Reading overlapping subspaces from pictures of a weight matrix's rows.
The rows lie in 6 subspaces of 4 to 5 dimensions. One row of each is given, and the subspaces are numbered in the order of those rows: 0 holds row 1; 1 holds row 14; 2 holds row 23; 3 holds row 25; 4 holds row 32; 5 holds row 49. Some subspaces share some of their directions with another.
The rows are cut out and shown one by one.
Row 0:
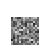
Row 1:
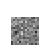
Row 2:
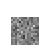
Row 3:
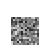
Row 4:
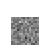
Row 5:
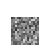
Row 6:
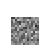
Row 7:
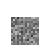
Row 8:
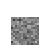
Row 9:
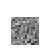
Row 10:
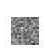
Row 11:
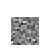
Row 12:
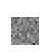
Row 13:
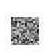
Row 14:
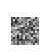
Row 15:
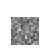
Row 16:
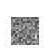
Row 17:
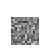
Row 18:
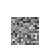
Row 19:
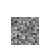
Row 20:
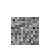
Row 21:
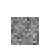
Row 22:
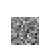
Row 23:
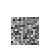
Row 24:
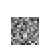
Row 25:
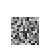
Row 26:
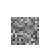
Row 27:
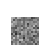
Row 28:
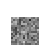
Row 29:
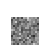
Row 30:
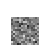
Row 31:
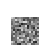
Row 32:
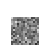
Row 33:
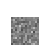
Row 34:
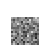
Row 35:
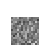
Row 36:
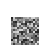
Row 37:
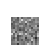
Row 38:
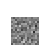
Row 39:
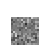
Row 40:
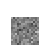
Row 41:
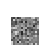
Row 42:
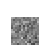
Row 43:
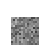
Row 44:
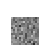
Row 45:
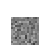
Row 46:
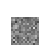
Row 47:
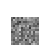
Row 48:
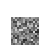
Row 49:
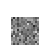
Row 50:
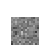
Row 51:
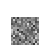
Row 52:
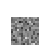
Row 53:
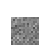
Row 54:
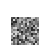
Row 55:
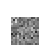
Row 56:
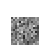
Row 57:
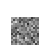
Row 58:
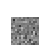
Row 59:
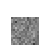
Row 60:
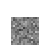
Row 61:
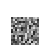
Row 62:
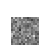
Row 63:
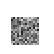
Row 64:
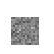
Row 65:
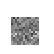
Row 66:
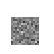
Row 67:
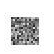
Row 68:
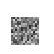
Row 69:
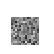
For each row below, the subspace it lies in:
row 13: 4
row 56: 4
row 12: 3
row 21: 5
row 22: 3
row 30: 2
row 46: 5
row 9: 3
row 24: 3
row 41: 0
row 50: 0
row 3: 0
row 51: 5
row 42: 3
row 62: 5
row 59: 5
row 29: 5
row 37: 0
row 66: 2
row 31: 2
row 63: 5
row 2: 4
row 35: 3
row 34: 3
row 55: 1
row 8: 2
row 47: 5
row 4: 0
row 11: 2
